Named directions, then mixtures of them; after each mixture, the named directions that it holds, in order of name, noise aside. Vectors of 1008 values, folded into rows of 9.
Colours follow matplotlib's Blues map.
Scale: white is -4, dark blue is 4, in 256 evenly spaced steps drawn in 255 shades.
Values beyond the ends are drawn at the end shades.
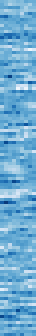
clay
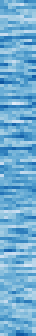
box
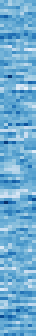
clay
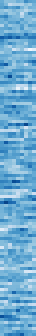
box, clay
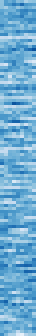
box, clay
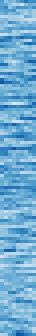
box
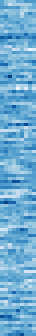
box, clay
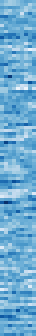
clay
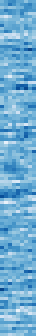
clay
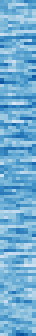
box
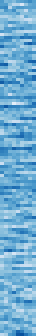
box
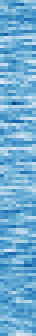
box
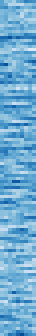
box, clay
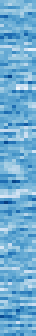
clay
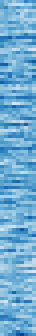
box, clay
